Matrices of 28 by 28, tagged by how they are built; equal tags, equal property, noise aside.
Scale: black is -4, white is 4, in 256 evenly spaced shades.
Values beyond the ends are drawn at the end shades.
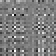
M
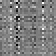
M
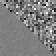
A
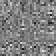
M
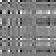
M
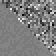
A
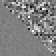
A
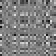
M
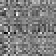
M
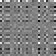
M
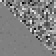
A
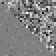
A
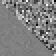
A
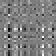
M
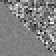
A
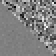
A
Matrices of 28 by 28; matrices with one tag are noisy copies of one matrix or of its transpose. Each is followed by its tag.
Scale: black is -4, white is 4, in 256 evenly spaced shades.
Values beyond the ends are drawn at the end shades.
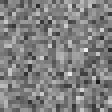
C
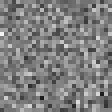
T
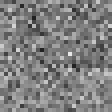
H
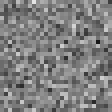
T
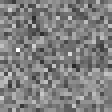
H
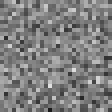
C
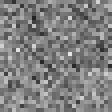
H
